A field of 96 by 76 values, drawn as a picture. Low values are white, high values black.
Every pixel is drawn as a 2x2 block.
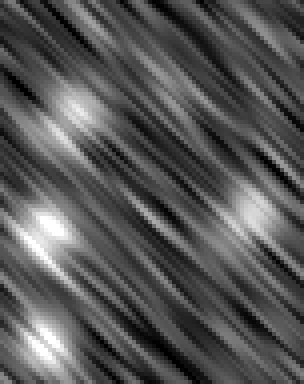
Lone odd cells: none. Histogram: skewed, a long tail of low values. Mirror symmetry: none. Odd rows or columns: none. Dips: four.
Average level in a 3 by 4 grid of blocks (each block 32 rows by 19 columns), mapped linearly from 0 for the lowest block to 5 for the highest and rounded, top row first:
4344 / 0442 / 0454
